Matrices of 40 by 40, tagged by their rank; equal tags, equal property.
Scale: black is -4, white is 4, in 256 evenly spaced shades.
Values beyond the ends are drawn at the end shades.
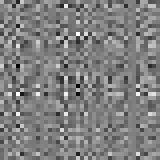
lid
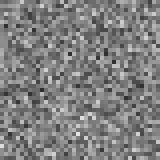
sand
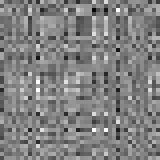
lid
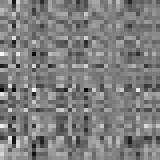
lid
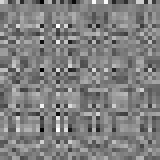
lid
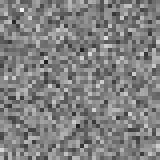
sand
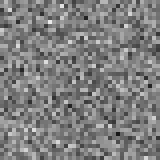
sand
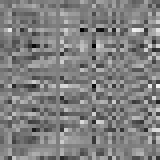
lid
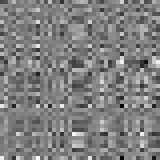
lid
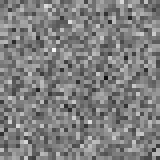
sand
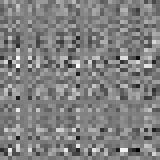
lid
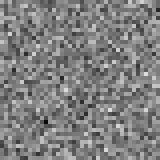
sand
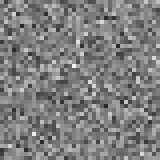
sand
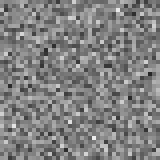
sand
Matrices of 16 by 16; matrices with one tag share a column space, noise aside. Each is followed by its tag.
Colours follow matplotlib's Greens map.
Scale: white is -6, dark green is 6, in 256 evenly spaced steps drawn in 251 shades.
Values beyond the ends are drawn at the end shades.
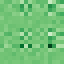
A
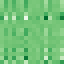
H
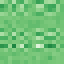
A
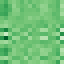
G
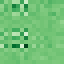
A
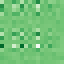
A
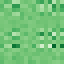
A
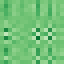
G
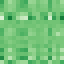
H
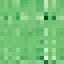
H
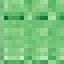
H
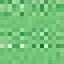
A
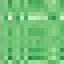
H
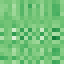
G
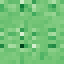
A
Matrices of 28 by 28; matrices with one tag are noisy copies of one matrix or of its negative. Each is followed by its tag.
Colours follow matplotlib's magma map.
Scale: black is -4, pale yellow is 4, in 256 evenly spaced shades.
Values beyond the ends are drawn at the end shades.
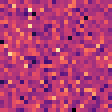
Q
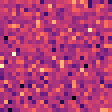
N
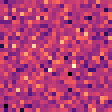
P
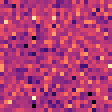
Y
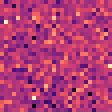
Y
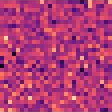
N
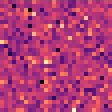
Q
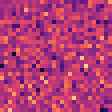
N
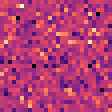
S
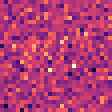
P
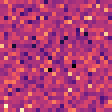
P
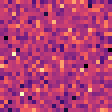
N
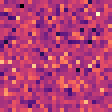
S
